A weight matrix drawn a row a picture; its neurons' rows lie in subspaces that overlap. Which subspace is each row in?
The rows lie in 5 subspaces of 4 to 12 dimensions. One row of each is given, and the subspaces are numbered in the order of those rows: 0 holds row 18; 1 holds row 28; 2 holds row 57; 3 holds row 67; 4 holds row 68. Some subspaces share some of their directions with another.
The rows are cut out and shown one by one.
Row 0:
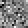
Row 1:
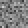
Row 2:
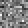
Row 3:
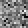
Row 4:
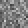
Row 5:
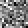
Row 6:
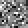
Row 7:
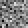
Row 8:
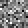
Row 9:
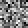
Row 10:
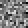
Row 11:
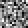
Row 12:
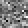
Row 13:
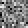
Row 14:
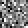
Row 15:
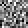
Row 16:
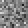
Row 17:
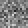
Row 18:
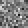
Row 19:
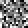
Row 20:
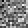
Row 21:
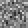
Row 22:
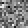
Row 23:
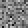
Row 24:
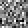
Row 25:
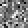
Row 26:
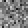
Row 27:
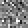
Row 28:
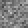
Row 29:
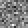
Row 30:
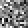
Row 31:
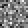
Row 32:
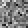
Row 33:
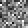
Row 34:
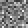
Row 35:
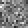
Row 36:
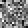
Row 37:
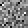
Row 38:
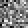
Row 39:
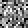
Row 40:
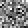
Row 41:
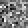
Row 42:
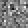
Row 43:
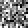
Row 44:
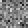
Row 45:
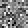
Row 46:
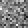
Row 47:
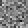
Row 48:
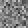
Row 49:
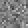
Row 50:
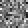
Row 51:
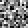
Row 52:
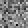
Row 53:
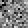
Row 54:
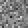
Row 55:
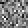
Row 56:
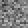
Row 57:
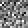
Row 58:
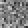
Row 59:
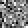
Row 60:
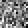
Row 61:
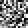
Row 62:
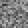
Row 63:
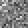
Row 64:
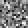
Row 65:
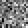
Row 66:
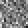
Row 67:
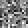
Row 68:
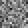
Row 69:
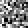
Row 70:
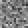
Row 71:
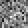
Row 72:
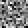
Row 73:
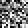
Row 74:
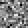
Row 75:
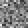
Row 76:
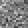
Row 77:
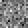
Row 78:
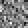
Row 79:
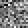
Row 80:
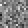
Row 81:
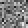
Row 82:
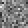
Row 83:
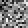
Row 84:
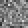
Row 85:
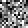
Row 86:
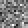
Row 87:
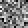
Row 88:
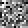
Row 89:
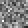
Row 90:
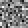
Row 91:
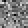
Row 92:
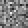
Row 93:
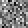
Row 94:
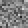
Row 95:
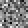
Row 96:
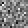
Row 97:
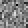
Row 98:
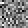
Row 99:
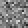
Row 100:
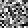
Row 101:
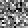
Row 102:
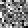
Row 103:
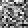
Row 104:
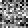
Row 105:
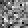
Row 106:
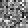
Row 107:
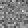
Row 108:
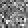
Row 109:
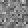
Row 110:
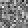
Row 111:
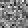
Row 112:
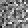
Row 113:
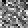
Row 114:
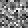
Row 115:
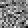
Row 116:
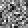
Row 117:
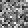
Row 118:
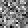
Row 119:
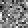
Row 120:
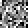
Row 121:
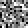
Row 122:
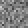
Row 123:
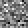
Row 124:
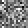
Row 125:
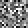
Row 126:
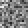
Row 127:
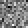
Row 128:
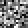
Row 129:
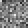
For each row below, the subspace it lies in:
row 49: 1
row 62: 0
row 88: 4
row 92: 1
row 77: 4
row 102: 2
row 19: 3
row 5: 2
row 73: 3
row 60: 4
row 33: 2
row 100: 3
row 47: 4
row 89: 3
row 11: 4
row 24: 2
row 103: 1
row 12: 3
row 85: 2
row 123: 3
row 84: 0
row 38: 0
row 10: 4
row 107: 3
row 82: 0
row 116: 1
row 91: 3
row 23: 3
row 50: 4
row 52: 4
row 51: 1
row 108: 4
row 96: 2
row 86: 1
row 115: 3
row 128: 1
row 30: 2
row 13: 0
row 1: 0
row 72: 1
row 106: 4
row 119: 0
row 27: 3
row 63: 2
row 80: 4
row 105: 1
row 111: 4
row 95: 0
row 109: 1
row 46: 1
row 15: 2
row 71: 4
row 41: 1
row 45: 1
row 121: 0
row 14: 2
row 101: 3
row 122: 3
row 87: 3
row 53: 2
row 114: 3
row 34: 1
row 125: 3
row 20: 1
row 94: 0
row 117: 3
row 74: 1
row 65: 4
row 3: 3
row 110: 4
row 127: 0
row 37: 2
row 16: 1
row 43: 4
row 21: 4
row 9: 3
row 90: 0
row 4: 1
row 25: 4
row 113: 3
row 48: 3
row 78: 3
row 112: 4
